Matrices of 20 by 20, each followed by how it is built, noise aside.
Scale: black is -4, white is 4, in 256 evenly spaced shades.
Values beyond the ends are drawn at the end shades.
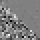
lower triangular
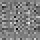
low rank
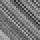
Toeplitz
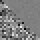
lower triangular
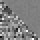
lower triangular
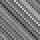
Toeplitz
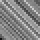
Toeplitz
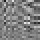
low rank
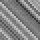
Toeplitz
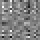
low rank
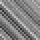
Toeplitz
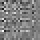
low rank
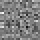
low rank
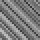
Toeplitz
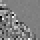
lower triangular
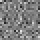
low rank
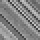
Toeplitz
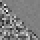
lower triangular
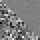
lower triangular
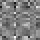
low rank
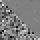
lower triangular
